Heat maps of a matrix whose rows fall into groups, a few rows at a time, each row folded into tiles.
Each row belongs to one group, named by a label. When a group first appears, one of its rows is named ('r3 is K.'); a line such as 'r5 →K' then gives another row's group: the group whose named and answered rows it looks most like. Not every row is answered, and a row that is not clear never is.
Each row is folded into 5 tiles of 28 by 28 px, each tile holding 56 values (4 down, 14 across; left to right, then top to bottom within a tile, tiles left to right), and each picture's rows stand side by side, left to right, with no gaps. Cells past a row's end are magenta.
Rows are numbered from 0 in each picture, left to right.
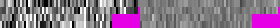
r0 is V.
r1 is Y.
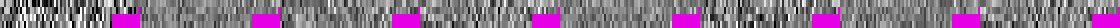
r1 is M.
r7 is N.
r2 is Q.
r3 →N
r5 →M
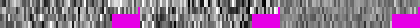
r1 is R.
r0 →N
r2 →Y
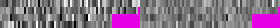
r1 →M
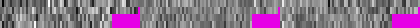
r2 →R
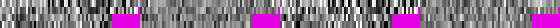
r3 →N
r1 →M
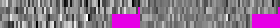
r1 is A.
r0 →A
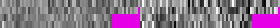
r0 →R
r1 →R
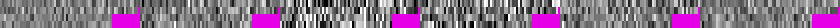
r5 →Q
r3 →M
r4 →R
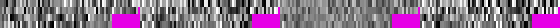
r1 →R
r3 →R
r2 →R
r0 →M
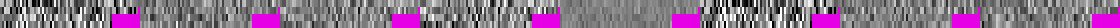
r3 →N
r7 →Q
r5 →V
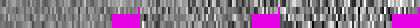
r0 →N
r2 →N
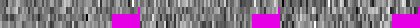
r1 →Y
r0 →M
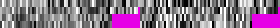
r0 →R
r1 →V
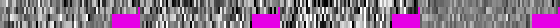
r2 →V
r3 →A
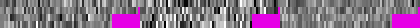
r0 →M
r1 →V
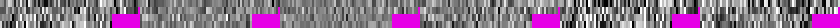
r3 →N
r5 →R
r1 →A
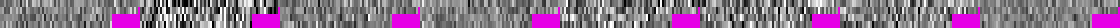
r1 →V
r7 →Q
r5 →N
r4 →A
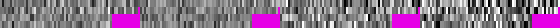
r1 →M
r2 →A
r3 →R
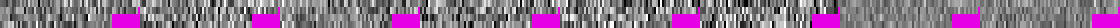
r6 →N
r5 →V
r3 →M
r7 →Y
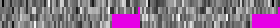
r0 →Q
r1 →A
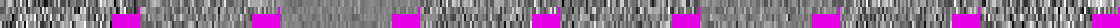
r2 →Y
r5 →A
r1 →N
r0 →V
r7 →N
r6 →Y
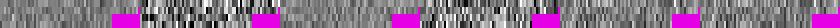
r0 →Y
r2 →N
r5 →Y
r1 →M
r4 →Y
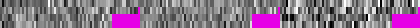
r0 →Q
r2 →M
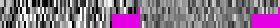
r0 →V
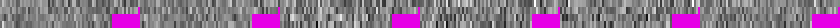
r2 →A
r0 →R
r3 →Y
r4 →M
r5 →Y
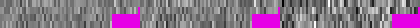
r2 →Q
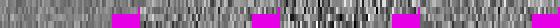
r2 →M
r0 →A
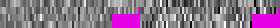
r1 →V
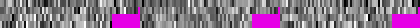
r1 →Q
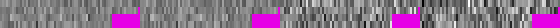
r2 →Y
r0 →A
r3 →Q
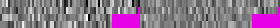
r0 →A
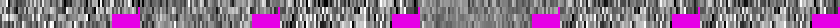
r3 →R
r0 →A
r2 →V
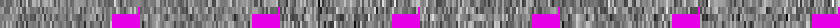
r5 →M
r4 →Q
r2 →M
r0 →Y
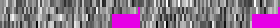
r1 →Y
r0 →A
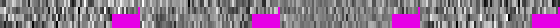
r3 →A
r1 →R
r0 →N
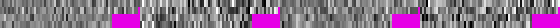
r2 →Q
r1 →R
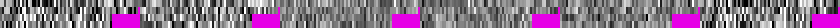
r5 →V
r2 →Y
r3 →Q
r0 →V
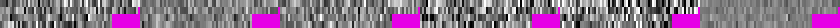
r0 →M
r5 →A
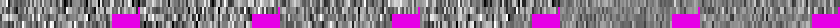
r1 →N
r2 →N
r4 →Y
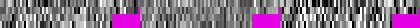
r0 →V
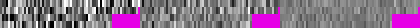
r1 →Q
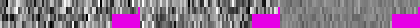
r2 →Y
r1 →R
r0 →M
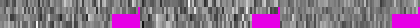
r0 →M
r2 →Y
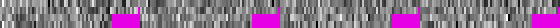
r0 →R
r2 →A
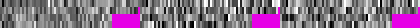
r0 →Q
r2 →M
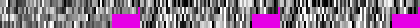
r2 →V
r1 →V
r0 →A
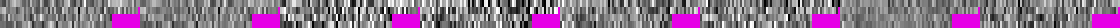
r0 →N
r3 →R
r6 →R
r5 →A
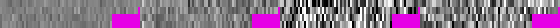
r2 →V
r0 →Y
